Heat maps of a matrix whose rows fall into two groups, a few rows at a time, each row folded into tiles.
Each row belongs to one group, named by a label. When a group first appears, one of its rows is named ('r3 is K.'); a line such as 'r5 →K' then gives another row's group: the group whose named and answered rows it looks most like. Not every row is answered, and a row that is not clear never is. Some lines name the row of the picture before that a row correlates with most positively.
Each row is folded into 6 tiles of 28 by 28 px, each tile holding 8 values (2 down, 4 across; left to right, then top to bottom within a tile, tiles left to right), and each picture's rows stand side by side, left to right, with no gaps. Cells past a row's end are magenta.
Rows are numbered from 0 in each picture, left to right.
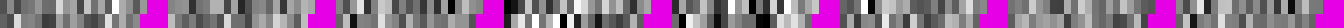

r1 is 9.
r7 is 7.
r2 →7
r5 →7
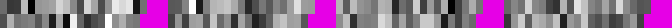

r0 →7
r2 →7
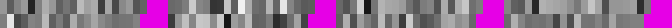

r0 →7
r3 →7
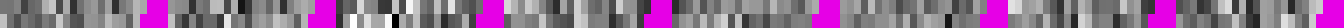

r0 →9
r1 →9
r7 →9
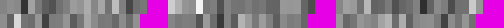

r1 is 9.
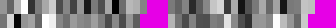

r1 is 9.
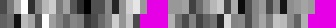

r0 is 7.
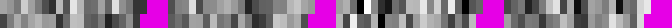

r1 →7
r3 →9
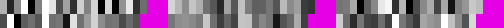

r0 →7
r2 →9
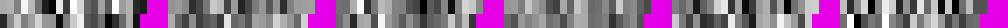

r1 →9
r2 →7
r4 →9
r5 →7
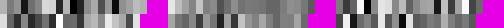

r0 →9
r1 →9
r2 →7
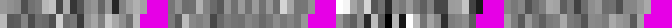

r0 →9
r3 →9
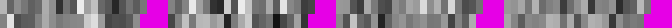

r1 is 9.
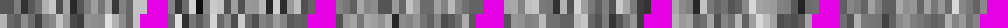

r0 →9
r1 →7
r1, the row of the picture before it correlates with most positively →0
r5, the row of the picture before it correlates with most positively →2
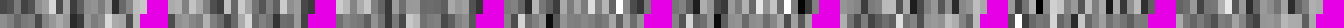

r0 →9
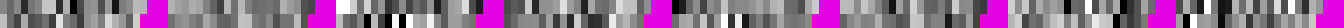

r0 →9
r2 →9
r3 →7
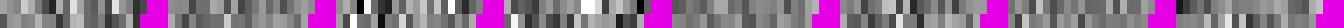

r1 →9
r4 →9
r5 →9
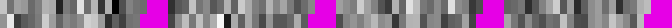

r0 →7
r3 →9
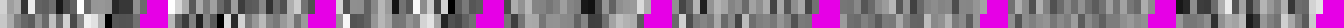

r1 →9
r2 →7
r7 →9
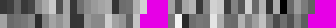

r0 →9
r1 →7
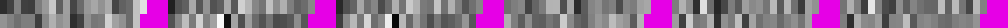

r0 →9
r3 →9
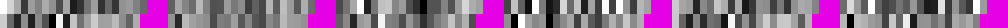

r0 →9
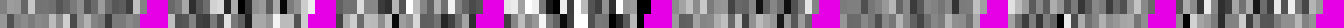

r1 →9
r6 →9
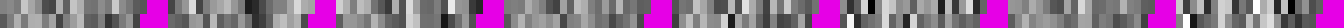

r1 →7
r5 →7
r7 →7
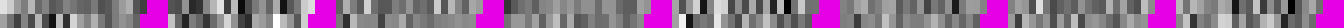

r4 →7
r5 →7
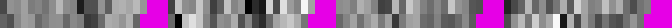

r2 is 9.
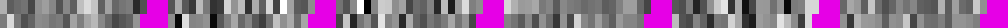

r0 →7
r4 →9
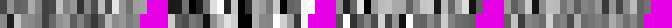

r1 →9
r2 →7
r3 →7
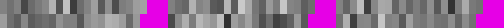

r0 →9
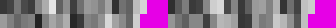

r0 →9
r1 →9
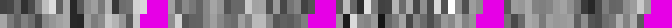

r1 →7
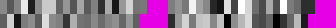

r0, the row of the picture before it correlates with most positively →1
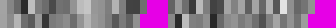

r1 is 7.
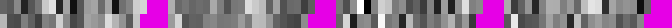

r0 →9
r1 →7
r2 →7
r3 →7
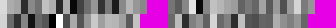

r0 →9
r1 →7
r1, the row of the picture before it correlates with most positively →2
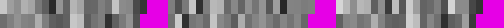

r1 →7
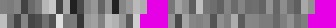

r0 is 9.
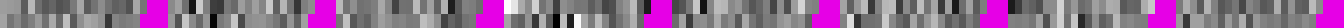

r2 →7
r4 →7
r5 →7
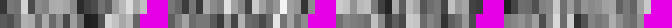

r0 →7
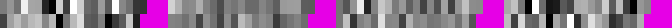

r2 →7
